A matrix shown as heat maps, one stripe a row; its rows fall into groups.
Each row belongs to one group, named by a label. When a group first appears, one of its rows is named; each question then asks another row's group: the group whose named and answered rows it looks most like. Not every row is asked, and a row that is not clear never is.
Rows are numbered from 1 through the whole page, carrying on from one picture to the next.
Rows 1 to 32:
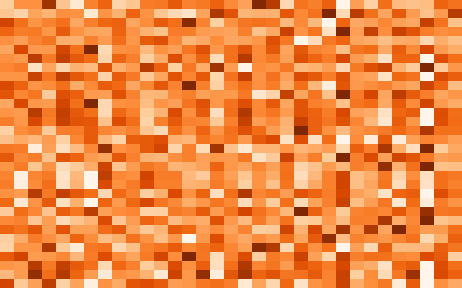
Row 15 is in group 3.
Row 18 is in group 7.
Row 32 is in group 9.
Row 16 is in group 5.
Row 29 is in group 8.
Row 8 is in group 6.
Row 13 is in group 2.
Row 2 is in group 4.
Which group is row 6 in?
3
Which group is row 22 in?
2
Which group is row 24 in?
3
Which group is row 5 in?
9
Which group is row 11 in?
7
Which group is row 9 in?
2
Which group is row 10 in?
8
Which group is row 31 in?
2
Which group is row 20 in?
9
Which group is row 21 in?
9
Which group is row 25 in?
6
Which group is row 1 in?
5
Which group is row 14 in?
2
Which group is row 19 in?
6
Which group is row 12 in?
3
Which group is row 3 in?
8
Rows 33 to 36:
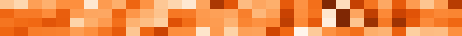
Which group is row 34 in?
7
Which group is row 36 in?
9
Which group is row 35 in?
7
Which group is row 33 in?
4
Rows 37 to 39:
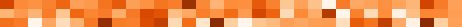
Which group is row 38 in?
5
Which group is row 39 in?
6
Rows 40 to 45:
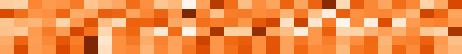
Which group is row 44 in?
3
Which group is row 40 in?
4
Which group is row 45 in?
3
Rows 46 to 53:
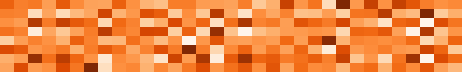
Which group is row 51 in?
8
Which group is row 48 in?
2
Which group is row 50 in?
4
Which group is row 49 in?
6
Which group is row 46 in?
7
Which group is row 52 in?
2
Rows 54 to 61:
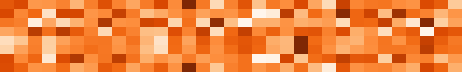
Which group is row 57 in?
2
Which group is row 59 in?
3
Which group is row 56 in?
6
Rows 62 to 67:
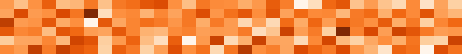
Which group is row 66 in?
4
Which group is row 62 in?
9
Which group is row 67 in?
2
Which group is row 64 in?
9
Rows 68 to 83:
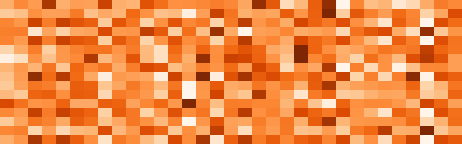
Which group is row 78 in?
4
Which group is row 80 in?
2
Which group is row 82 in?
6
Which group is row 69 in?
4
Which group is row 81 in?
4
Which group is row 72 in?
2
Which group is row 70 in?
2
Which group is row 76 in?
2
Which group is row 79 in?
8
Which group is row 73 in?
3
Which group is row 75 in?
5
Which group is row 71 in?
6
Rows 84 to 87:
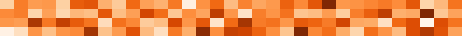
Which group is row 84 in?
4
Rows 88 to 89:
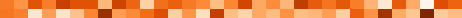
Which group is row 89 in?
6
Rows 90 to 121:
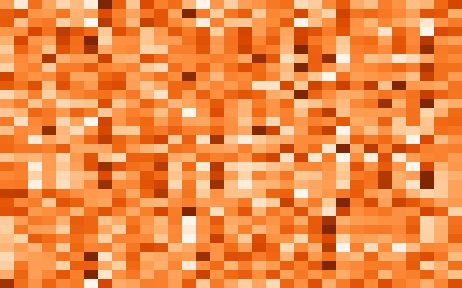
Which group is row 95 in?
3
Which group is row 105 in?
6
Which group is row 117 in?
5
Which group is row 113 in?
8
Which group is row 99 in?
7
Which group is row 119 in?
4
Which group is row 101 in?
6
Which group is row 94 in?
3
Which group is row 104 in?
5
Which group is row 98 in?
8
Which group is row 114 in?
4
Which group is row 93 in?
2
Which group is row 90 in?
9
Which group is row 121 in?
9
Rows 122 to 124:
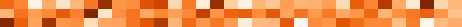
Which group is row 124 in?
9
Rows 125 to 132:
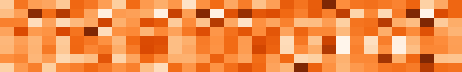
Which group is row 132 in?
3
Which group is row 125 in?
4
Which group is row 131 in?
6
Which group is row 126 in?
2
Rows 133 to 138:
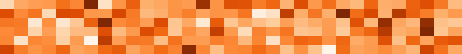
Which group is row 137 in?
9
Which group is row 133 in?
3
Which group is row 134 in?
7
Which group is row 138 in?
8
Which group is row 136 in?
6
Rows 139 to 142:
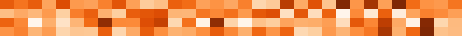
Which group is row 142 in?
6
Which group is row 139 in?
7
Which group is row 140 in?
5
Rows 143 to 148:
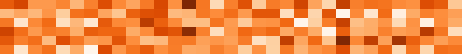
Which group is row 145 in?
9
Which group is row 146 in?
8
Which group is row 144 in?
5
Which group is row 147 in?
7
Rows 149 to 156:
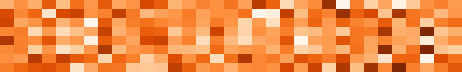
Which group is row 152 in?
6
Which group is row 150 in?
7
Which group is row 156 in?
7
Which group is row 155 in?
2
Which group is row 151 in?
9
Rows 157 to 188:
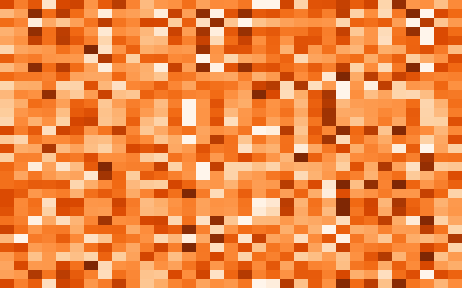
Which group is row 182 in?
8
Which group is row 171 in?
7
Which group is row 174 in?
3
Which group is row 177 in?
7
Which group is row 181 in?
6
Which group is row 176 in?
9
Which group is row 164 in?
2
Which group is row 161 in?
2
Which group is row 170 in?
4
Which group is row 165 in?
7
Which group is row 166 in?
5
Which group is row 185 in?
6
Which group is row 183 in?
4
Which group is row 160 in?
2
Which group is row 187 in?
2
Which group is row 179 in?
7
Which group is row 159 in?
6
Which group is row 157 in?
7
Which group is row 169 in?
4
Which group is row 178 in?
8
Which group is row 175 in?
6
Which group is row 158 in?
2
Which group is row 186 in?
3
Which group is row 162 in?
3
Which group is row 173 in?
9
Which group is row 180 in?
7
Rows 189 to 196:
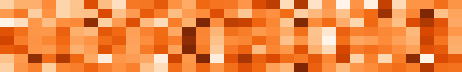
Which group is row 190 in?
6
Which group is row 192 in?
8
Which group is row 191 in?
3
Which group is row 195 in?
2
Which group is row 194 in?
8
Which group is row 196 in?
3
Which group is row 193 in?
8
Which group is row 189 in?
5
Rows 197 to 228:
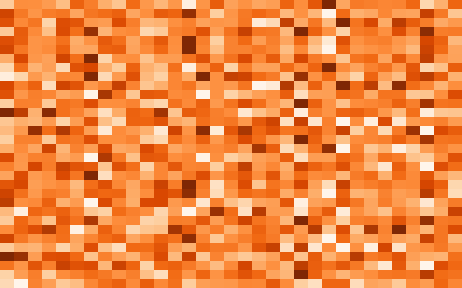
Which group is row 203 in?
3
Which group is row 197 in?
4
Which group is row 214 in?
9
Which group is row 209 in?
9
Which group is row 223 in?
8
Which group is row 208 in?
3
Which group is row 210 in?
5
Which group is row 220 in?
4
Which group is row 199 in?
7
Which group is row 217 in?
8
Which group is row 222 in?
7
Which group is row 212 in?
3
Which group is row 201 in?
8
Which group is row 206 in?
7
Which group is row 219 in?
9
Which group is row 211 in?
2
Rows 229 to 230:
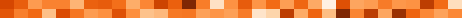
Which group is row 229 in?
8
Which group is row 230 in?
7
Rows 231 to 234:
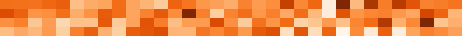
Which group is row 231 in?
7
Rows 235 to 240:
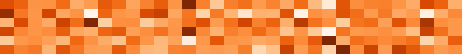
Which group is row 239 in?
4
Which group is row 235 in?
8
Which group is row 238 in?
8
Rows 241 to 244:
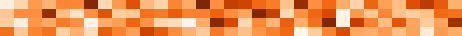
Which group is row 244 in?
9
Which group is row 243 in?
4
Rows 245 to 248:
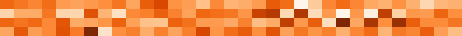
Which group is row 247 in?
7
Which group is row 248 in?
3
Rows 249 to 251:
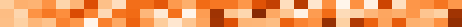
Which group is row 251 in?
4
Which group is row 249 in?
5
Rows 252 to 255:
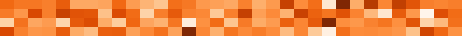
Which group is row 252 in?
7
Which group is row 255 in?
8
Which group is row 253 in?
2
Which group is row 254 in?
4
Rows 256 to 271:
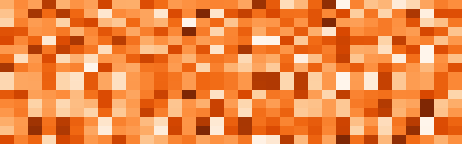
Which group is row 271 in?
7
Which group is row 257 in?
2
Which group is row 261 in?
2
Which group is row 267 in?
6
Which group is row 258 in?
4
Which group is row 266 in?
8
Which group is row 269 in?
2
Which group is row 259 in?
8
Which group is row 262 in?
9
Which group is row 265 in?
5
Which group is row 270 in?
2
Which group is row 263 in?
9
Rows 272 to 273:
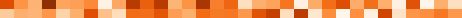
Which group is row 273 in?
5
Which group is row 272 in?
9
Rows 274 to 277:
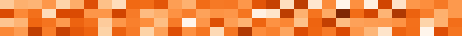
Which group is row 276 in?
4
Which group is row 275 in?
7
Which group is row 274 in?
5
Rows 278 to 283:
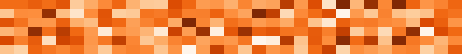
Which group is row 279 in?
5
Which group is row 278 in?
7
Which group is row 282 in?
7
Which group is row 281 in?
2
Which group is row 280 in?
8
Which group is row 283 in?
4
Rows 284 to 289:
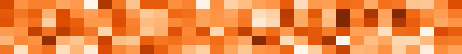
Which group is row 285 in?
7
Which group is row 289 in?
9
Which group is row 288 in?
5
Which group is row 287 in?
2
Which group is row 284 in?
9
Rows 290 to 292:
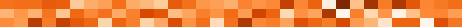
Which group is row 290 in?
7
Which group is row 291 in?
5
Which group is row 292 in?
2
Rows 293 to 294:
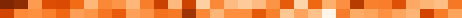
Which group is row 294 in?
8
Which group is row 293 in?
9
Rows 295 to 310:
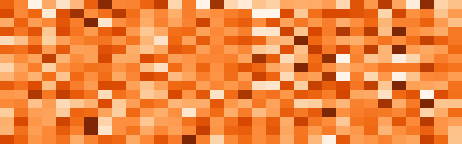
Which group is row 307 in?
4
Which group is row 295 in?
6
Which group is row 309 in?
3
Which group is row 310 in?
8
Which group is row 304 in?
7
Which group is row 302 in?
3
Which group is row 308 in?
3
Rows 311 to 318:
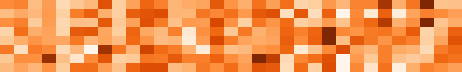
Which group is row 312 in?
5
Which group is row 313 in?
6
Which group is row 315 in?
4
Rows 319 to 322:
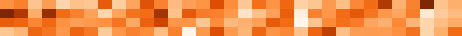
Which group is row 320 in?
9
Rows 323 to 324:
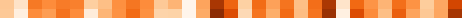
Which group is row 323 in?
4
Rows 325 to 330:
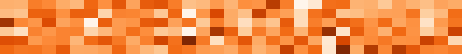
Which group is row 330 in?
7
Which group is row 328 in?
4
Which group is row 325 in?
9
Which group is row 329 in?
8
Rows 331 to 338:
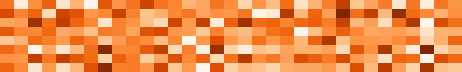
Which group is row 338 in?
6
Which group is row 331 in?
9
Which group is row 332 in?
7
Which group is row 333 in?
2
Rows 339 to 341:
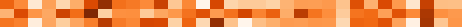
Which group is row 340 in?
3
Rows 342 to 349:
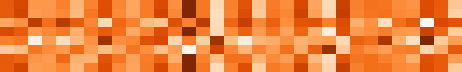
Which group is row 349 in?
8
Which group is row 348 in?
8
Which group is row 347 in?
4
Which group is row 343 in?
8
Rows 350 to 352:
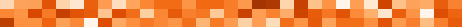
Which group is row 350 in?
5
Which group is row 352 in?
9
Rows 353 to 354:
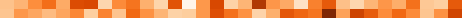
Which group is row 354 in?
4
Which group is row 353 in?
4
